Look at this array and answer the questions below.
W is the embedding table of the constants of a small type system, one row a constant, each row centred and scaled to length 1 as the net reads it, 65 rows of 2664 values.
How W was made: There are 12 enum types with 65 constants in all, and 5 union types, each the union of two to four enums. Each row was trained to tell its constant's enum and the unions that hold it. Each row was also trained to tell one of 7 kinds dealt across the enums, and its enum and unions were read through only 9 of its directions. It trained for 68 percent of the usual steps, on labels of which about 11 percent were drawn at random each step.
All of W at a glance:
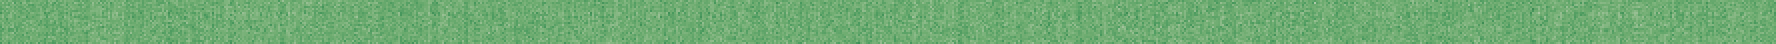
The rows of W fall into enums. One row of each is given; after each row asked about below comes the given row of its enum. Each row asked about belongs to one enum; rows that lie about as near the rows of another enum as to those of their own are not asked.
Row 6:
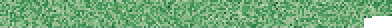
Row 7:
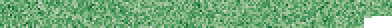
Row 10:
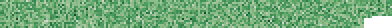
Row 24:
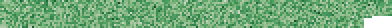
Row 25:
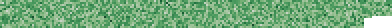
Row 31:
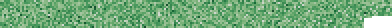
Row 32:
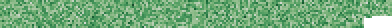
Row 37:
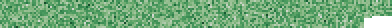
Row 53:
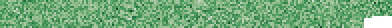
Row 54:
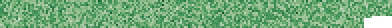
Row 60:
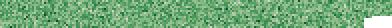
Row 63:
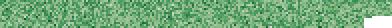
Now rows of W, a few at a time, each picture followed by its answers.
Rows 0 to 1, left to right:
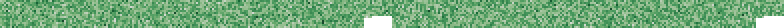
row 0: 7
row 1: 54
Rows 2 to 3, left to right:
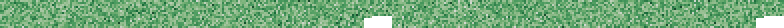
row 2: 10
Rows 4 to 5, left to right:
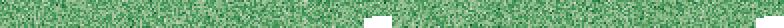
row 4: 60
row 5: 6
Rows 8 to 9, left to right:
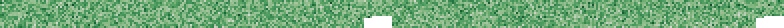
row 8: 54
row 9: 25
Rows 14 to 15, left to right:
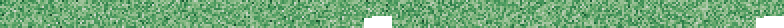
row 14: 53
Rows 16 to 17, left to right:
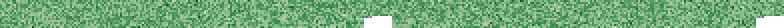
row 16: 24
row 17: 25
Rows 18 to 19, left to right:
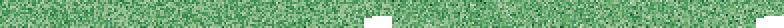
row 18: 63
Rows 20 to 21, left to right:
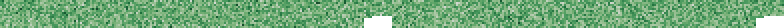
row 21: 24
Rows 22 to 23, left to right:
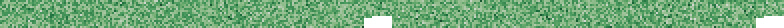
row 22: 63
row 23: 60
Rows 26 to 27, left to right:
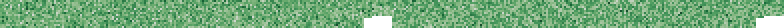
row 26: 25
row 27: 24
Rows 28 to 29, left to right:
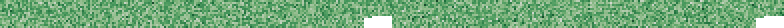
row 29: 37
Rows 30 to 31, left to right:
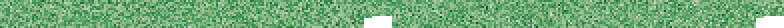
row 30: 63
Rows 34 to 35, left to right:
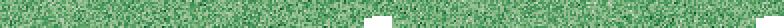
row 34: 6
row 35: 60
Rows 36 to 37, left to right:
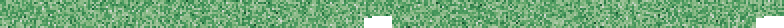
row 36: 6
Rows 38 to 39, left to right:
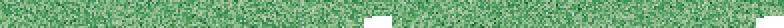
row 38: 63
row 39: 6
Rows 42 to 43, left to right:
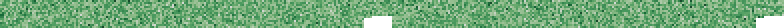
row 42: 53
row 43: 32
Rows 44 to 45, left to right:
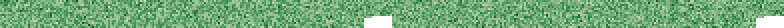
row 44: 31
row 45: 31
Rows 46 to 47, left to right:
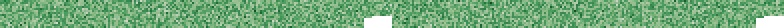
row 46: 31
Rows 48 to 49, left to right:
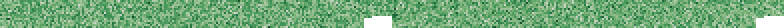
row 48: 6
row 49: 25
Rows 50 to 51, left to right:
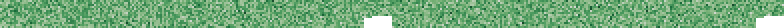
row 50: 24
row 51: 31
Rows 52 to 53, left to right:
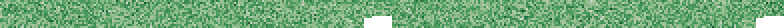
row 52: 63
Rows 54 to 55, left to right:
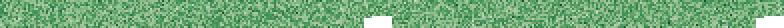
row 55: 24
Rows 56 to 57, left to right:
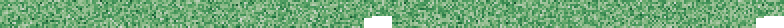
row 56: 31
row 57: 25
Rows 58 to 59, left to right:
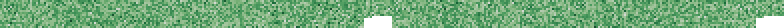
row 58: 37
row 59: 60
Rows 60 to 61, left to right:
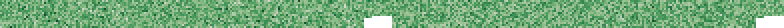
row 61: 54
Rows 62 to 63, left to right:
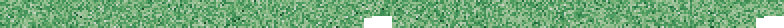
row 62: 53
